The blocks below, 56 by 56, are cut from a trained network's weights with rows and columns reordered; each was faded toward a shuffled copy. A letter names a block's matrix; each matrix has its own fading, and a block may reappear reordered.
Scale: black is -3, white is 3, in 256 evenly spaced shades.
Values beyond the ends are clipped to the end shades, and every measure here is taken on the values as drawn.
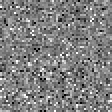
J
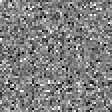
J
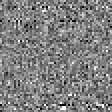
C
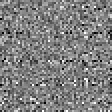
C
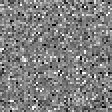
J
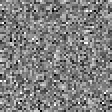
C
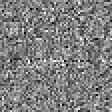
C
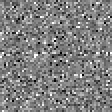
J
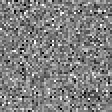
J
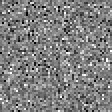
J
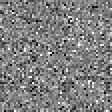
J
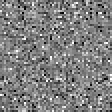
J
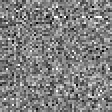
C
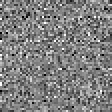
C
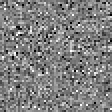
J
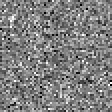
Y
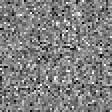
J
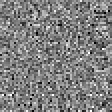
C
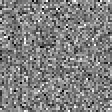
Y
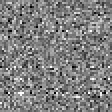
C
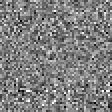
C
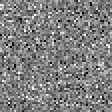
J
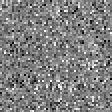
J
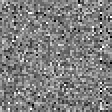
Y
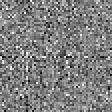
Y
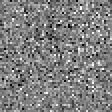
J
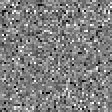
J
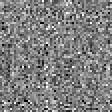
C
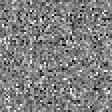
J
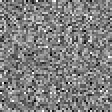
C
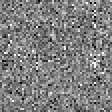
Y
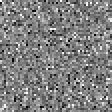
J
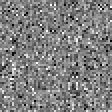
J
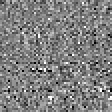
C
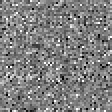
J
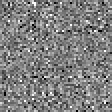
C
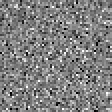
J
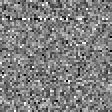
Y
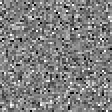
J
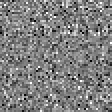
J
